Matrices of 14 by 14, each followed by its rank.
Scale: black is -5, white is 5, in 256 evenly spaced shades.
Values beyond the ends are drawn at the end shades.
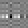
one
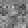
three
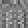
three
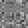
three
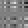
one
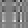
one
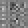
three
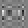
one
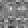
three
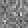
three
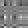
one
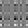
one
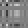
one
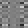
one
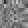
three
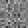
three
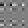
one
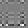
one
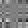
one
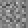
three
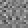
three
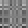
one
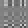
one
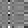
one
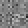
three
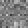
three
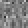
three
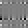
one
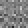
three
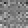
three
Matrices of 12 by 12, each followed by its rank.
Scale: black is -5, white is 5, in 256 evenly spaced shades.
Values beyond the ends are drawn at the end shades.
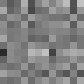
two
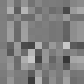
two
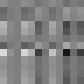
one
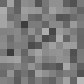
full rank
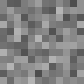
full rank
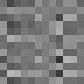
two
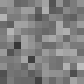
full rank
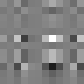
one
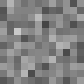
full rank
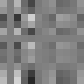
one
